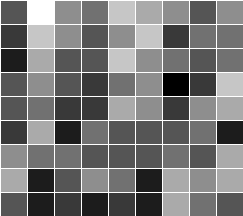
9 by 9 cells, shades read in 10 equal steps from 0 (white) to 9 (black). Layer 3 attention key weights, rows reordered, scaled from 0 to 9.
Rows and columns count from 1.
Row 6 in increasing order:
3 5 5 6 6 6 7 8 8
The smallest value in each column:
3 0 4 4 2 2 3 4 2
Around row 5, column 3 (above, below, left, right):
6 8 5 7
